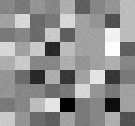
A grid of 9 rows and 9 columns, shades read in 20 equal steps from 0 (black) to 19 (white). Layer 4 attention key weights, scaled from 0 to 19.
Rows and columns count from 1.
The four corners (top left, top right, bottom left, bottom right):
10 14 15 6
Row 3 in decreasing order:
18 15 14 12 12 10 9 8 7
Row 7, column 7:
11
